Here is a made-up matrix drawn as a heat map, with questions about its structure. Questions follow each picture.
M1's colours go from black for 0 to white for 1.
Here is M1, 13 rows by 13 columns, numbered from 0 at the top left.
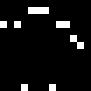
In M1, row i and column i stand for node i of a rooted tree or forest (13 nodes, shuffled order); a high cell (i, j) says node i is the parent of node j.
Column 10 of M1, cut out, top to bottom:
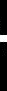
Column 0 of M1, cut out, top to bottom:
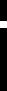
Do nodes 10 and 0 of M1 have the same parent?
no
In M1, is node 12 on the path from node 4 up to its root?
no
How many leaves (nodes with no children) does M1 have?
8
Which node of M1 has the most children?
3
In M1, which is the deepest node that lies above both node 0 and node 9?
3
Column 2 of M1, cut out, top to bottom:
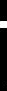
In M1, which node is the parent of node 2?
3
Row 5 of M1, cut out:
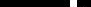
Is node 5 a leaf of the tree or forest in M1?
no
